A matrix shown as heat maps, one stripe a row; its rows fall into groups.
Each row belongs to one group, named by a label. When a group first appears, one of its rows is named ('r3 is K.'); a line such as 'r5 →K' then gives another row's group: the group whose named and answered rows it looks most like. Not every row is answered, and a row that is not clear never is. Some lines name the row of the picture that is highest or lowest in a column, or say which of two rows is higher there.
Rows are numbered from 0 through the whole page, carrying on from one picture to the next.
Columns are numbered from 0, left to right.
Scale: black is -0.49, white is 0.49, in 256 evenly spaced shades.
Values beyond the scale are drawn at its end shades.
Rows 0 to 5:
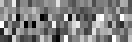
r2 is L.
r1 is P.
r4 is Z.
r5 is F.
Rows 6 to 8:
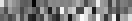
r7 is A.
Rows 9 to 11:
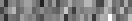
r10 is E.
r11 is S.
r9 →S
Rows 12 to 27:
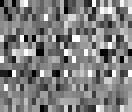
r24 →Z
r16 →L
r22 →F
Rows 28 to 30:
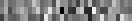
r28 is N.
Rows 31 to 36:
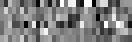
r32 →N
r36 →N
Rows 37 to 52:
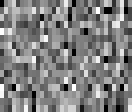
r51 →F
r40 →F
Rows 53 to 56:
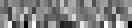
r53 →A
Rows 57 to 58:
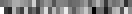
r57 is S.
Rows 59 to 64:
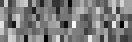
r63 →P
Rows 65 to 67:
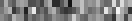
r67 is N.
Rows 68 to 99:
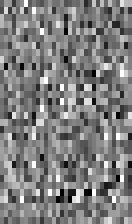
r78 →L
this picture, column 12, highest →95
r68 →Z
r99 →S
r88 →P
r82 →A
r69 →N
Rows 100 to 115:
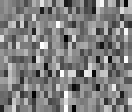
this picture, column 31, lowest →100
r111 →P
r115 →E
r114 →F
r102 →N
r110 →A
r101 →L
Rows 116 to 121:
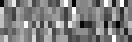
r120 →S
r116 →E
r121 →N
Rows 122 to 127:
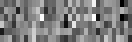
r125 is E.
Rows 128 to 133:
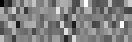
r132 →E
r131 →E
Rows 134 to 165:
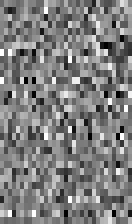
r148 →S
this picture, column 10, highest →142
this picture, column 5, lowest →141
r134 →L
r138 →L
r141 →P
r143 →S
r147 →F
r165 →S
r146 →L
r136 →Z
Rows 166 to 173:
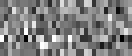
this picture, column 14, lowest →170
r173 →A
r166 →A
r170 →Z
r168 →S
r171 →P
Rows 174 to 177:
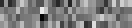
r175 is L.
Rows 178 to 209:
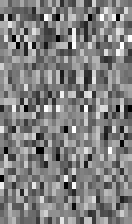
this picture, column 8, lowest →184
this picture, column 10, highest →206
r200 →Z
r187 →P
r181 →P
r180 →Z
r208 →L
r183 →Z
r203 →E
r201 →Z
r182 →N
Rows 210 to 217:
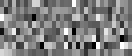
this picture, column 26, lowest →216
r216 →L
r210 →N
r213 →N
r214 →E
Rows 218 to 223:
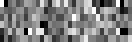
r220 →N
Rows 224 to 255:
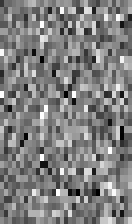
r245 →S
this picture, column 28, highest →251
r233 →Z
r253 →E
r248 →A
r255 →S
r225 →A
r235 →E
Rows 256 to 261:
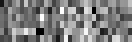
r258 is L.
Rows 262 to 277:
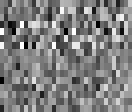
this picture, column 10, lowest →275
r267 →F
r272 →N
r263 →A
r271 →N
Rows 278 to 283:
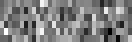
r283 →F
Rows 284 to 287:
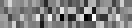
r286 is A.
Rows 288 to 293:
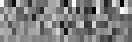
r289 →L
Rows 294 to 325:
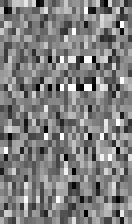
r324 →Z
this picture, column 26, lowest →294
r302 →A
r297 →Z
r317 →F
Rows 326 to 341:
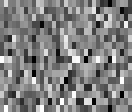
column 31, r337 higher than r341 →No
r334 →P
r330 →A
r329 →S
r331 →F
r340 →A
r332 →E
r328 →S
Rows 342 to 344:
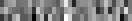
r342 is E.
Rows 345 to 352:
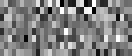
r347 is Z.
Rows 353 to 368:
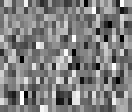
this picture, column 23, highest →354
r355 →L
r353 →Z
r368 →L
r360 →E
